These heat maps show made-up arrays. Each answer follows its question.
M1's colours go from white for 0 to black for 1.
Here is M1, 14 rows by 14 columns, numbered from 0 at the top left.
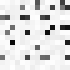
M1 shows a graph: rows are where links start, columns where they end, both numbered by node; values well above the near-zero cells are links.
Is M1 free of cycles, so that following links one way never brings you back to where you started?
yes
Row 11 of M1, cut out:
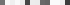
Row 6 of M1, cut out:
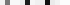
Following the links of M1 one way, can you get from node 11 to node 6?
no
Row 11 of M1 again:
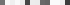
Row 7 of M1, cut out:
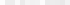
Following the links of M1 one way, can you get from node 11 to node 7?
yes
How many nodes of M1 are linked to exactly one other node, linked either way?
0
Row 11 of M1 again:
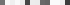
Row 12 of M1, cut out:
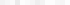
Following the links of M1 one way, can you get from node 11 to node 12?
yes
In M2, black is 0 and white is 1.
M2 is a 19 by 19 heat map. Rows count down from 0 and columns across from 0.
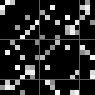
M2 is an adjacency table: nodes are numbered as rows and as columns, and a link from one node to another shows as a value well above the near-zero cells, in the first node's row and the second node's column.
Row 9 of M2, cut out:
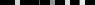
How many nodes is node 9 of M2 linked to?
4
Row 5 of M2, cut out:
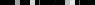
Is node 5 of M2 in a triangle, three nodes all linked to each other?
yes
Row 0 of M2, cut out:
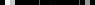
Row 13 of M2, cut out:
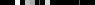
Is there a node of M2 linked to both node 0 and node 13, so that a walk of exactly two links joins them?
no
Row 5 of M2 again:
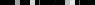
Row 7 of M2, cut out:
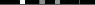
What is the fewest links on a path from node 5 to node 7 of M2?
4
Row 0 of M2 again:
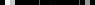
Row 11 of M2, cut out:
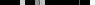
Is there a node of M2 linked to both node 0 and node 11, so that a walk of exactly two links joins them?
no
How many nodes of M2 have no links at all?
1
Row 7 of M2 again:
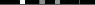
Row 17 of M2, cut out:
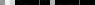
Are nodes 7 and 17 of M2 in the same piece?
yes
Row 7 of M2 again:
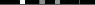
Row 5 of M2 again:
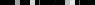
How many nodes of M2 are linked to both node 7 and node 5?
0
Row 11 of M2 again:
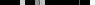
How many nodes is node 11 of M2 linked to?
4
